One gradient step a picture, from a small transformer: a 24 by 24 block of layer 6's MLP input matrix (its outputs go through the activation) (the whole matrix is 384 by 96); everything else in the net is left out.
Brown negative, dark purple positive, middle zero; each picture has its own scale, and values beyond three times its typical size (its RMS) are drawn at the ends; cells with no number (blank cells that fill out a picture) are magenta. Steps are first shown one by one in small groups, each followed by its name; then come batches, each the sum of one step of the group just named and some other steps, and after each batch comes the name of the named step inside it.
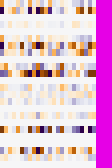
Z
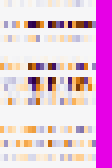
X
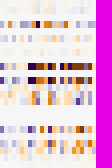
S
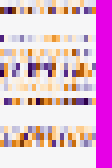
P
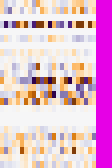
P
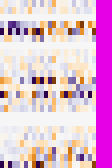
P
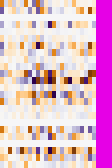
Z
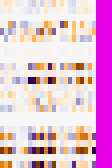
S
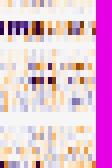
S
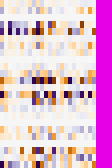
Z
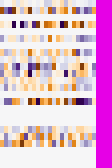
P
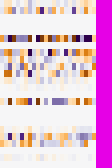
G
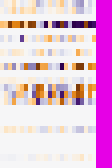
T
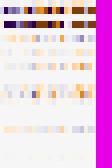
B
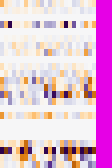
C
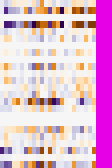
B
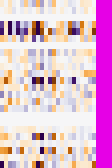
G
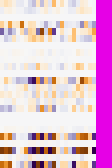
T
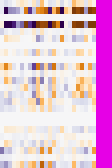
B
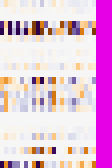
T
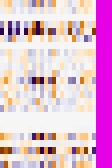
G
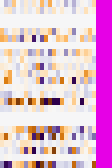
G
